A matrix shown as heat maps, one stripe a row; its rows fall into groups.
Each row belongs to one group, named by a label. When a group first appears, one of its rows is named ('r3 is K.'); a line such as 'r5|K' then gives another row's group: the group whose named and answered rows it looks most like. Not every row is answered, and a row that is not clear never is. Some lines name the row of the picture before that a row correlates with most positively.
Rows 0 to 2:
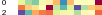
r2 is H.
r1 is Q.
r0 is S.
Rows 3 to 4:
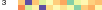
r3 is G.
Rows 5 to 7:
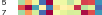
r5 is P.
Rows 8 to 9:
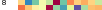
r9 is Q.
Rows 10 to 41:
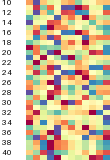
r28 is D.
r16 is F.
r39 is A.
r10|G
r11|F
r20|P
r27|Q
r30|S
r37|H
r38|A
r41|P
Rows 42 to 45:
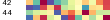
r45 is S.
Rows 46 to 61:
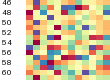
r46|G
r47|F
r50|G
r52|G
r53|P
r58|A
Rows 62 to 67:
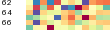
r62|H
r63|F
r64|G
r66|G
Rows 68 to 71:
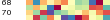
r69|P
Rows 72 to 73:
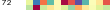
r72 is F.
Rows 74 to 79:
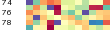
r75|P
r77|G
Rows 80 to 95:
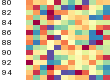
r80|Q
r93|A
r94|F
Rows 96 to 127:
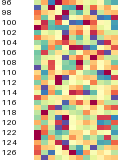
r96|A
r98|Q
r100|F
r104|D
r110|D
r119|P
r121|P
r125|Q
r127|G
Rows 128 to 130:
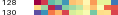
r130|H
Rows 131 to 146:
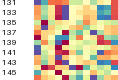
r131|H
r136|G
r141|D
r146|Q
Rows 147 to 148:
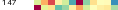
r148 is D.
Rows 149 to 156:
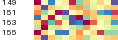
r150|G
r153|F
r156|G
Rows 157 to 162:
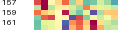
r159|Q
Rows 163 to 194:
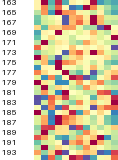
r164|F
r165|A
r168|D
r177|Q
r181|P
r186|A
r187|A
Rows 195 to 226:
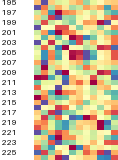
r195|G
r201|A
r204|P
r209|P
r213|A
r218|F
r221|H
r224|S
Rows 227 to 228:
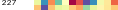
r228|G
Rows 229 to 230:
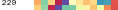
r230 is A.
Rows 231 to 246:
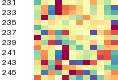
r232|A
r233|A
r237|H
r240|Q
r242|P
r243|F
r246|Q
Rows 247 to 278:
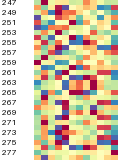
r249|A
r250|D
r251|S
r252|H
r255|F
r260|S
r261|P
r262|F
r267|P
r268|Q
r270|P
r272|P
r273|A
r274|P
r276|F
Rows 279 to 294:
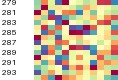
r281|S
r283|P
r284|F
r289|H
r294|A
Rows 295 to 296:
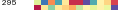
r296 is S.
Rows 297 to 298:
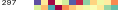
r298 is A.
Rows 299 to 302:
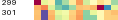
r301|G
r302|G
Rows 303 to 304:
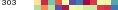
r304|P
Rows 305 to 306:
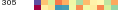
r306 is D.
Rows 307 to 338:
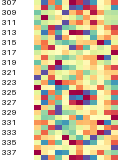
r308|F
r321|G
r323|A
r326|F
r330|S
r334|Q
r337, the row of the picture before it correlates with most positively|306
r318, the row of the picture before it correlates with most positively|306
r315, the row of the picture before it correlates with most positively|306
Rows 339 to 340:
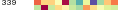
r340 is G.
